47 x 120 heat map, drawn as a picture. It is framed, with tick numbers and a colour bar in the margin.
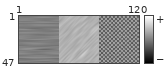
It is made of 1 by 3 panels. Panel 1,1: middling, streaked across, faint in contrast. Panel 1,2: high, slanting up to the right, faint in contrast. Panel 1,3: middling, checkered, strong in contrast.
